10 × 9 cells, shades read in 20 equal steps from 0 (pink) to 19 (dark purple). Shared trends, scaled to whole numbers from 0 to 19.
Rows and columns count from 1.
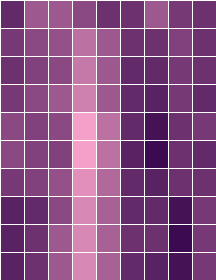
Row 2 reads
13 11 10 6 9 14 14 12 14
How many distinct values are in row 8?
7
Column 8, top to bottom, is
13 12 13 13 14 14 14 18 19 18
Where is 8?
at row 8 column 5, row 9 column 5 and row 10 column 5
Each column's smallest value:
11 9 9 0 6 14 9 12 13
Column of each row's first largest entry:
1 6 6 7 7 7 7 8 8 8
